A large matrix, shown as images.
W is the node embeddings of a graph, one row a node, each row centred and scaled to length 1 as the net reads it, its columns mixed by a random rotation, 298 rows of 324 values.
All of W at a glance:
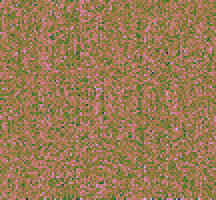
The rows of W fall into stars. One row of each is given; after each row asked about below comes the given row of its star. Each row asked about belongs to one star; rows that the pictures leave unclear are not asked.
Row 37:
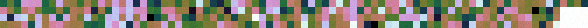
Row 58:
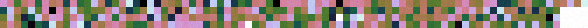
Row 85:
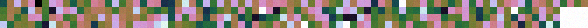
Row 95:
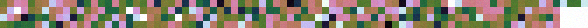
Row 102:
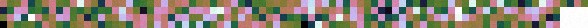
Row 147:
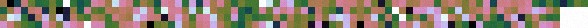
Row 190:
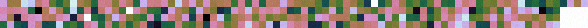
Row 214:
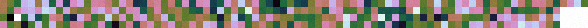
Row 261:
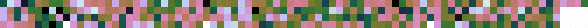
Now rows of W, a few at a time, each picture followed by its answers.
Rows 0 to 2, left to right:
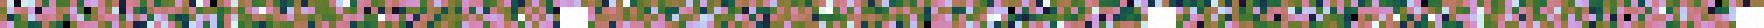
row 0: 214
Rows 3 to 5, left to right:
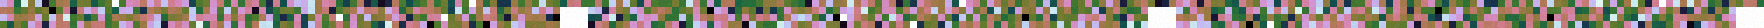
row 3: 102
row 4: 37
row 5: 261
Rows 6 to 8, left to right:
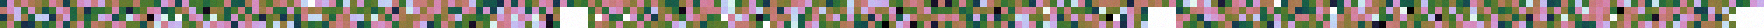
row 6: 58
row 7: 147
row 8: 85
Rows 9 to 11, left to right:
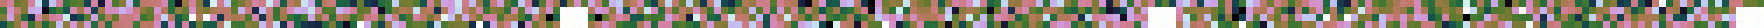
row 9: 102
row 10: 214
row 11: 261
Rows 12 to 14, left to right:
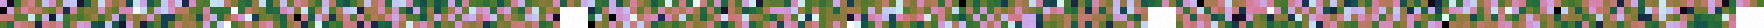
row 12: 147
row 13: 102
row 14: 261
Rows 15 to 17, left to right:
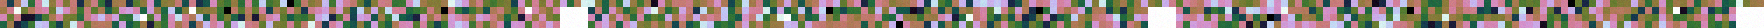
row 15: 95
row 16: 214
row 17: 261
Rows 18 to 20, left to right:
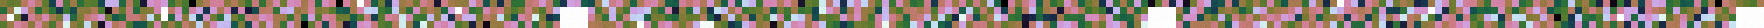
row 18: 102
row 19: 37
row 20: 147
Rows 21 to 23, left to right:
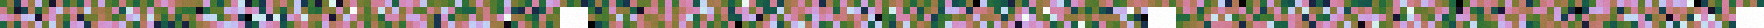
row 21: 37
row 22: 102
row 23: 214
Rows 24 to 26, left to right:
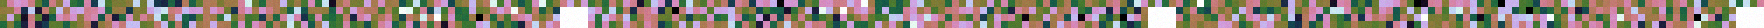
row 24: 85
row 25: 37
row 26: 147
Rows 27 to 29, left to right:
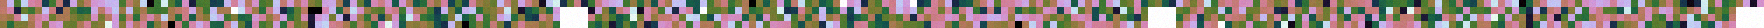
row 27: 37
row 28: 58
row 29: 95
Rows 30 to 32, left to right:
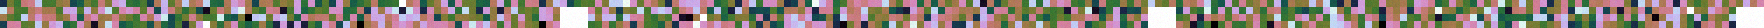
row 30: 37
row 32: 85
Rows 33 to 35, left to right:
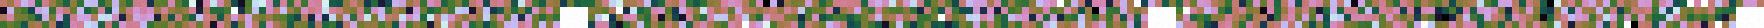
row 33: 147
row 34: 58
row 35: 58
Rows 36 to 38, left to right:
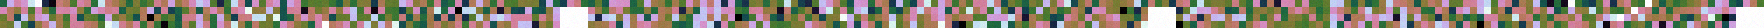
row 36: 37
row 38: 102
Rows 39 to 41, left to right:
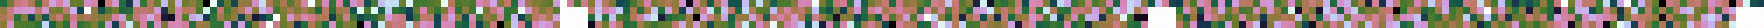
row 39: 95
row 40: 102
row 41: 58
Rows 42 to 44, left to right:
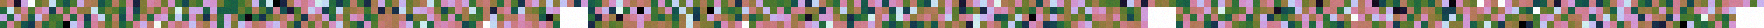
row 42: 58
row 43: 58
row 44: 95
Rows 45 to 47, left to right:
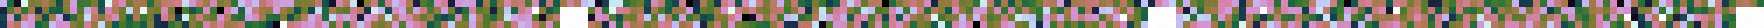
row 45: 190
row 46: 147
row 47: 261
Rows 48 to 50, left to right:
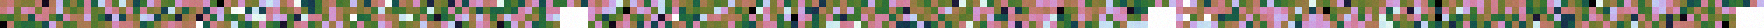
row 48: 37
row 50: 261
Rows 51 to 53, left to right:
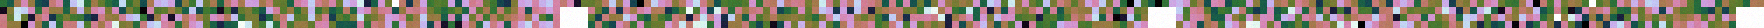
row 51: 58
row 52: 37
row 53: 214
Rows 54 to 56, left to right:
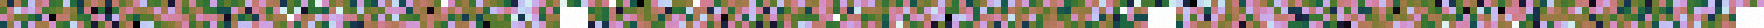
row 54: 95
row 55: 190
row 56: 190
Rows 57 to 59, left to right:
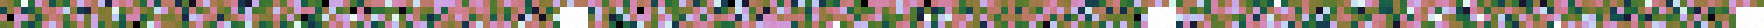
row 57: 214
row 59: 37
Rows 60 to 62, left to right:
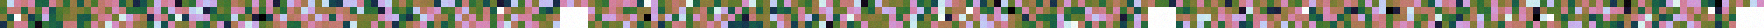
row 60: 58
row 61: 37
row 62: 190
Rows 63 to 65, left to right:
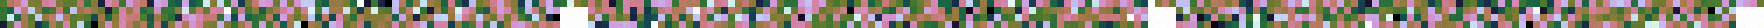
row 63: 102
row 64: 261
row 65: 214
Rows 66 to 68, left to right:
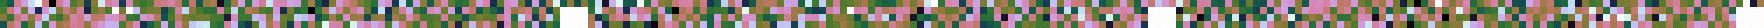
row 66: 37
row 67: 85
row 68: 147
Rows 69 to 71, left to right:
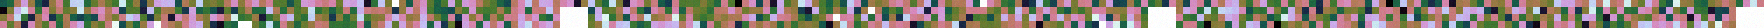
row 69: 58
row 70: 147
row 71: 214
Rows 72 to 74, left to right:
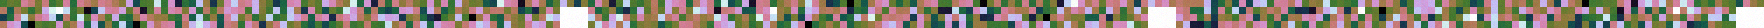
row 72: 214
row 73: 261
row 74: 85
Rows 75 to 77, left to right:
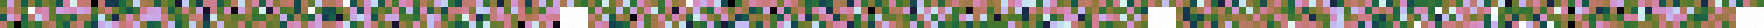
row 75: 85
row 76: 214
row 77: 85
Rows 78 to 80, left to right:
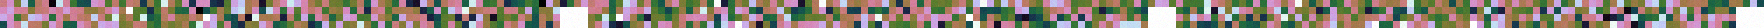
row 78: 37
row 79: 214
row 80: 214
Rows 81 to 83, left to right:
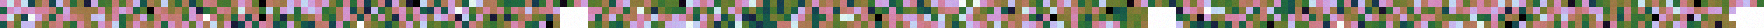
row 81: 102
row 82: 37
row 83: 85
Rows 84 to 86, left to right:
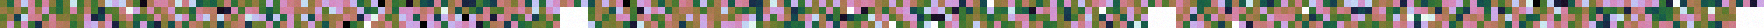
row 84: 190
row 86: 190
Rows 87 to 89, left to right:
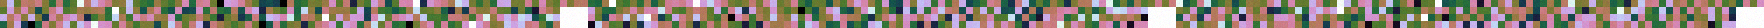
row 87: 214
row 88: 190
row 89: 147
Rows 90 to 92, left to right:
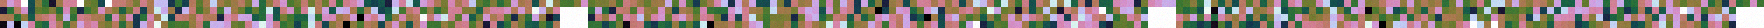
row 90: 102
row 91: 85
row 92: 85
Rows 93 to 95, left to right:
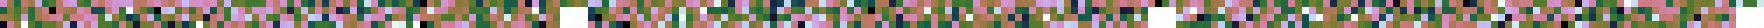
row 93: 190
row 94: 214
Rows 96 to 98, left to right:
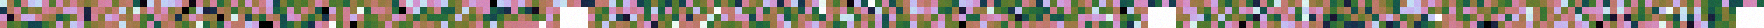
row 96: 214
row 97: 37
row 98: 37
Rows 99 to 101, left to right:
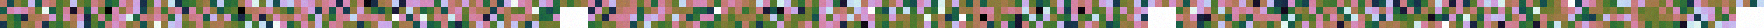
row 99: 58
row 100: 190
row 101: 95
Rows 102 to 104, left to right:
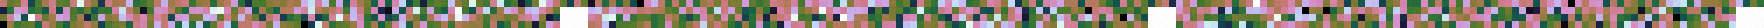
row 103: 37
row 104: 261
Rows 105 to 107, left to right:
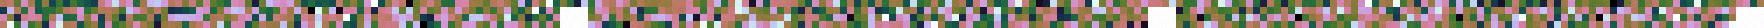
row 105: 190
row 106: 85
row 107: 147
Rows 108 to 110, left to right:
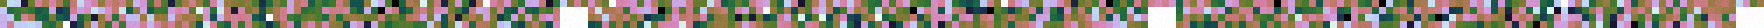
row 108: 261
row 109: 214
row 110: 58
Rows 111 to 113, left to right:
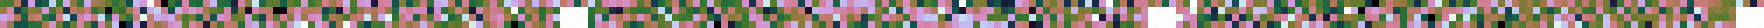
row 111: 85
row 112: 190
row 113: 95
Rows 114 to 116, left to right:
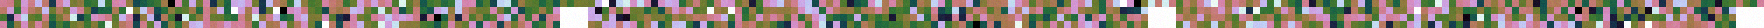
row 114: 37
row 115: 261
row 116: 37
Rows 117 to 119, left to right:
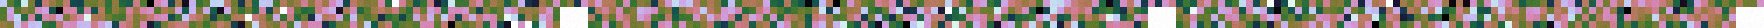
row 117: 147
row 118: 214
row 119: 95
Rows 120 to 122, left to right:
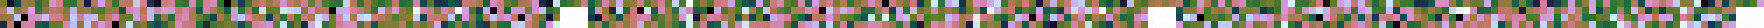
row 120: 147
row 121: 85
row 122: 147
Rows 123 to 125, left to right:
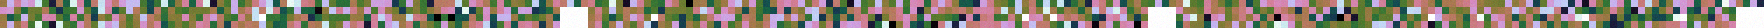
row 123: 37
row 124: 102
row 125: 37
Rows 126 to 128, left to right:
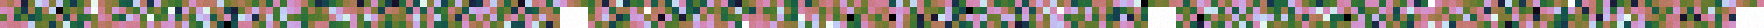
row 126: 261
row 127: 58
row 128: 147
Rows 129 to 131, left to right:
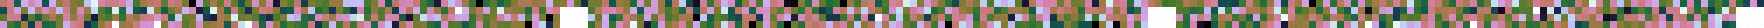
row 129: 58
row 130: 95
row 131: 214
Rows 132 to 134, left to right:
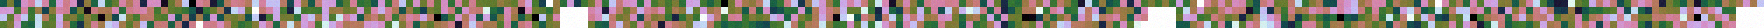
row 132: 37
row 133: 37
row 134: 147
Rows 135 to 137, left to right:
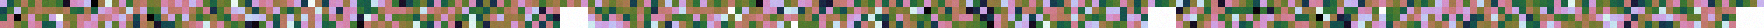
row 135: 190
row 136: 261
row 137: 147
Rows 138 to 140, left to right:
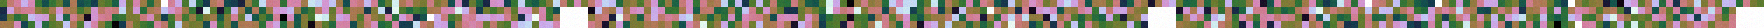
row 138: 147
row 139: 85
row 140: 147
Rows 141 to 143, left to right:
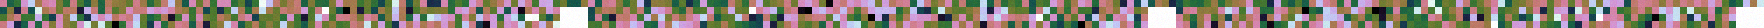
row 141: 147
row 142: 147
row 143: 85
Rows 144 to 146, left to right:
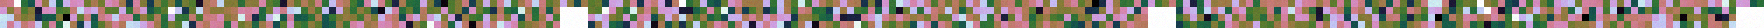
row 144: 261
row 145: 95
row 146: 58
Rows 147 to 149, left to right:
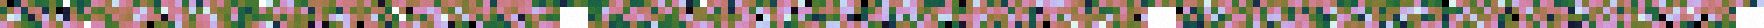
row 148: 58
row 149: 85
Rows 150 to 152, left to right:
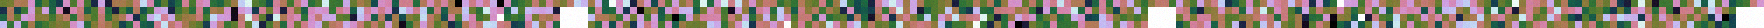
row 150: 85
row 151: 58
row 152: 190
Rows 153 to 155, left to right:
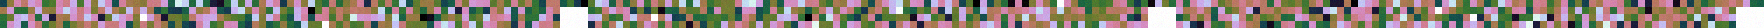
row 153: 37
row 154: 102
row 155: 85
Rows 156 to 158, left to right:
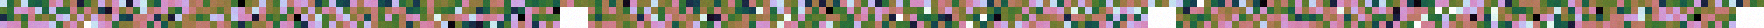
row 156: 147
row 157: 95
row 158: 147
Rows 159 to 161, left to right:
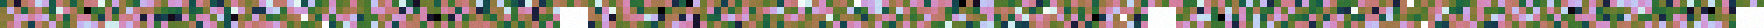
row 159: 37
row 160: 102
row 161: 214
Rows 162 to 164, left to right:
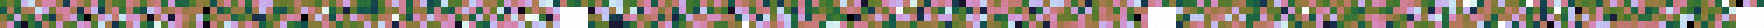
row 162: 58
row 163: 58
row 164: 37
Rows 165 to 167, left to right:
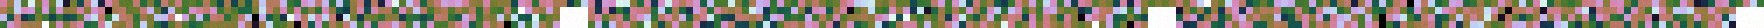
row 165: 95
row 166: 190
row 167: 85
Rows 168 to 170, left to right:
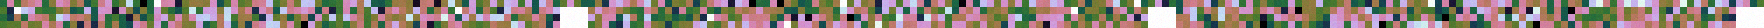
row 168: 102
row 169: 58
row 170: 58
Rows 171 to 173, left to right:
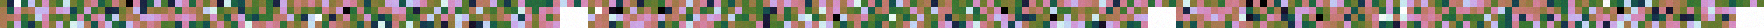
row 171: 95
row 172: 37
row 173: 102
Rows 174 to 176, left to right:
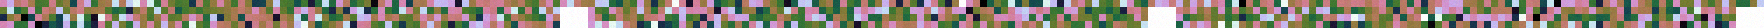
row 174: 85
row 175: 261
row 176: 190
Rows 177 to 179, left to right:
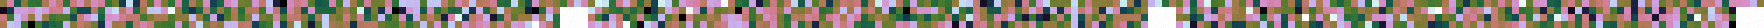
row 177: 214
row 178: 261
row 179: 85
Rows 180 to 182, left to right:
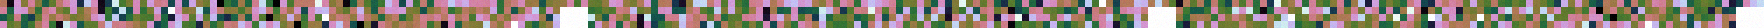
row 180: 95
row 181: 190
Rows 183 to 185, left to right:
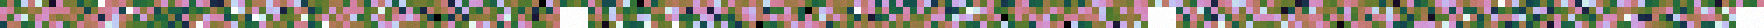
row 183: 37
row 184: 190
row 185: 95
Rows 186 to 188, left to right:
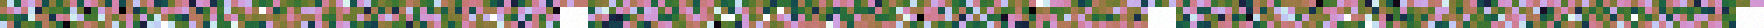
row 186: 85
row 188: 214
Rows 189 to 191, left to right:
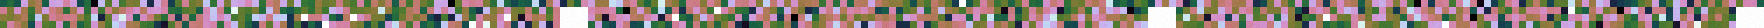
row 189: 37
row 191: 147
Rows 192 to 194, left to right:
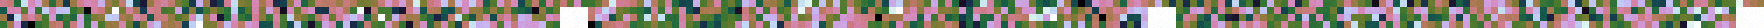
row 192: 214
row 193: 102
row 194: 95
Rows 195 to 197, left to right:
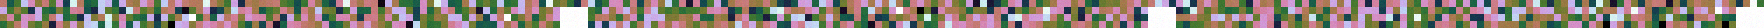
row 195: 190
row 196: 102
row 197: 102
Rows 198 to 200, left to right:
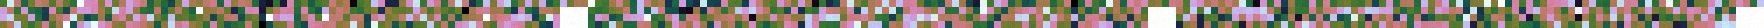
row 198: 261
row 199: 147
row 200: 95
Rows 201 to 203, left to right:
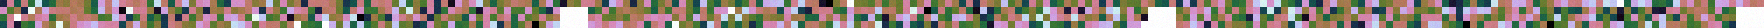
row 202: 147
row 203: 214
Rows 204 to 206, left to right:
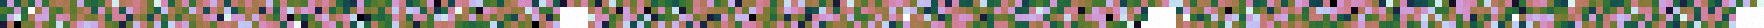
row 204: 102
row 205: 147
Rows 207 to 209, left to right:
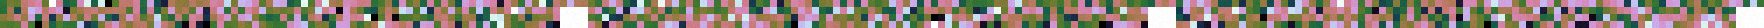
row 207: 85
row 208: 85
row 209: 214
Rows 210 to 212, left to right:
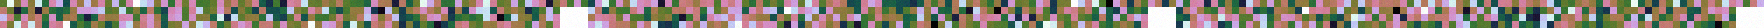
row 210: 261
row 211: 261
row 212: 190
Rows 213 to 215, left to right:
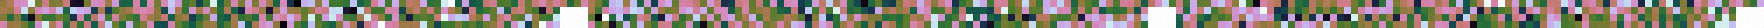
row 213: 95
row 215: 95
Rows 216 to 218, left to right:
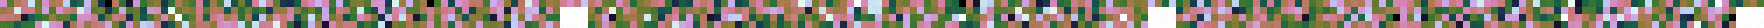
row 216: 95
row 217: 147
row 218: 102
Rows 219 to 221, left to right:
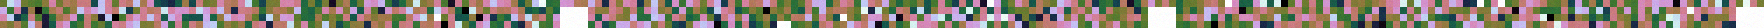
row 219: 261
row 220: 37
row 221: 85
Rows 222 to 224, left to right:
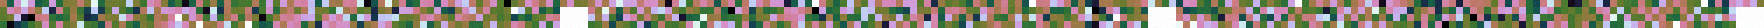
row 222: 58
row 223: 95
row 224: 261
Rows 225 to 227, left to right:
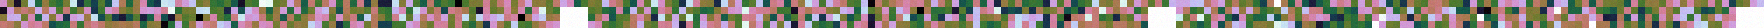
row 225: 147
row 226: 85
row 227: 37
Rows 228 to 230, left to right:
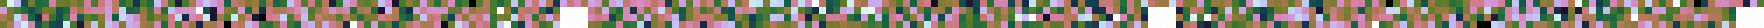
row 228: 261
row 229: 147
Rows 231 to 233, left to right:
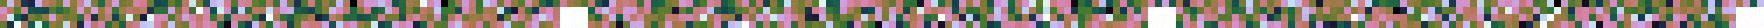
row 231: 261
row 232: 214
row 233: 190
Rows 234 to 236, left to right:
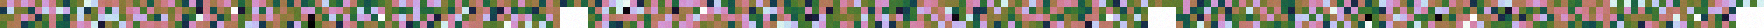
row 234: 214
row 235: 214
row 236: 85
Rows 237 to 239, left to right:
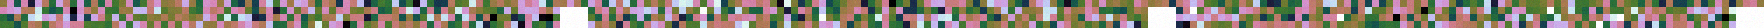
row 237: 102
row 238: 214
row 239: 102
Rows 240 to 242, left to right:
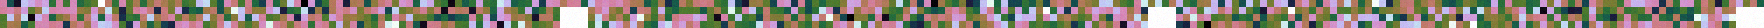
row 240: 37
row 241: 147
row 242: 214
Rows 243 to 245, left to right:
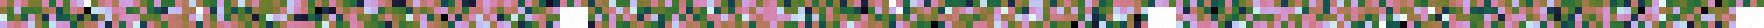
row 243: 261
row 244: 102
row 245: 261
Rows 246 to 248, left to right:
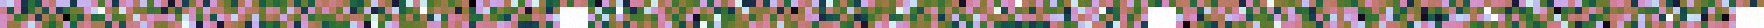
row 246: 261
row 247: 85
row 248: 58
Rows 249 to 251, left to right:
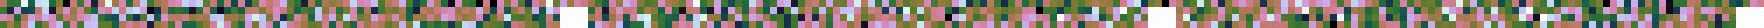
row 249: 190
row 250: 190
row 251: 190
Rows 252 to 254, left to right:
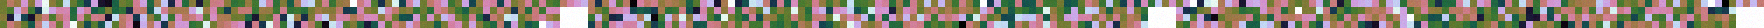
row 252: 95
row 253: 147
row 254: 261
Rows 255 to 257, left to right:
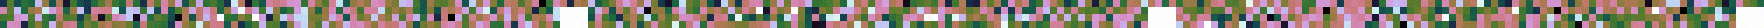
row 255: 37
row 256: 147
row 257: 261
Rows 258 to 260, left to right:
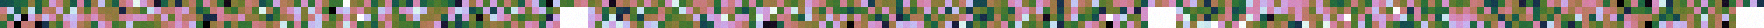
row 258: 85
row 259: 261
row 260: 261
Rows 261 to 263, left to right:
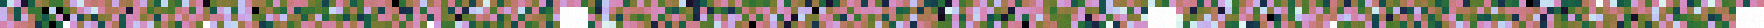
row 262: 95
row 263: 261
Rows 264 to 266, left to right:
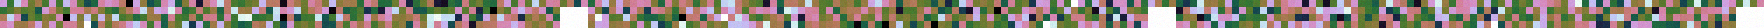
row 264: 147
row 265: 261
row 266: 147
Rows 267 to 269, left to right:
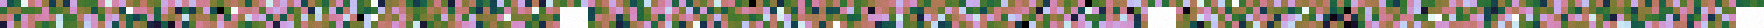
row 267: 190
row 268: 58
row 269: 37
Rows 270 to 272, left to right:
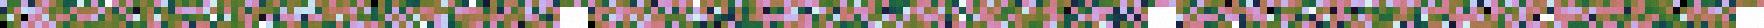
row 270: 102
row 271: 190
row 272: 190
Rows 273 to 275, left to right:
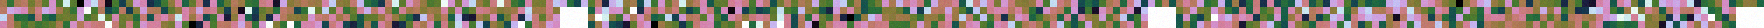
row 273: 95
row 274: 58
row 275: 102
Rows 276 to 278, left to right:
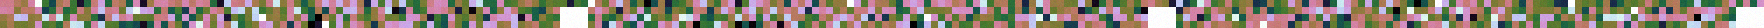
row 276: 37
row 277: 147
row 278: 147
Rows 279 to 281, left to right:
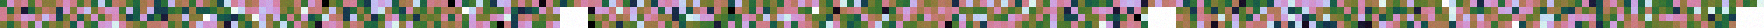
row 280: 58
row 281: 190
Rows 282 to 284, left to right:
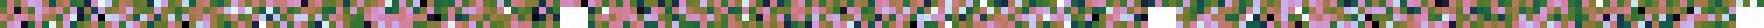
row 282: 37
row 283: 102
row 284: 261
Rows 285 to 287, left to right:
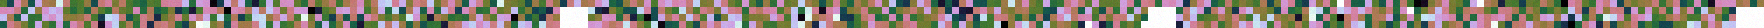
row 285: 37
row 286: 261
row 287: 147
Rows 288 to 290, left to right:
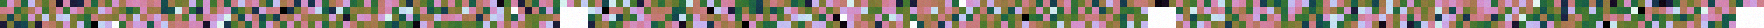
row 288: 85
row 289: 37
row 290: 102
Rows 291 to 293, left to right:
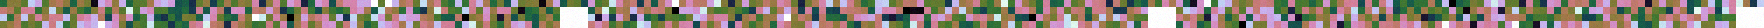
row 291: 37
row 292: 214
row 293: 95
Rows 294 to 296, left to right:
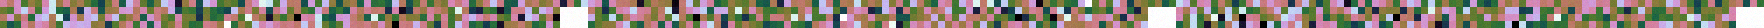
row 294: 147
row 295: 37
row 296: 214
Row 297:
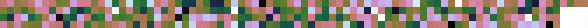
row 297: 214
